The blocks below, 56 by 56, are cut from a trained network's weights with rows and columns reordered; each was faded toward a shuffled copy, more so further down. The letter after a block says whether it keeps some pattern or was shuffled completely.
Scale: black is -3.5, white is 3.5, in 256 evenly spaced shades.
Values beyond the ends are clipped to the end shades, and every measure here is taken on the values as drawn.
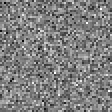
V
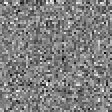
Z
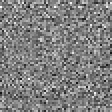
Z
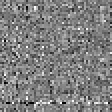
Z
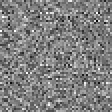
Z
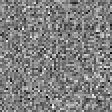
Z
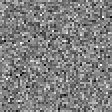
V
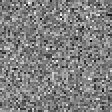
V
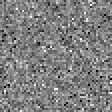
V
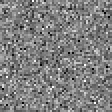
V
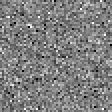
V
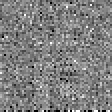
Z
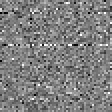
Z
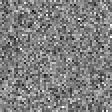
V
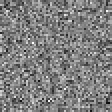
Z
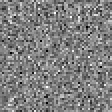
Z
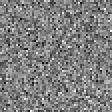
V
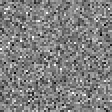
V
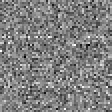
Z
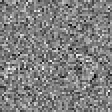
Z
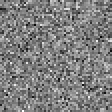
V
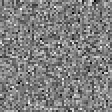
Z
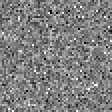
V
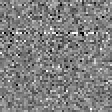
Z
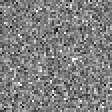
V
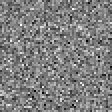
V
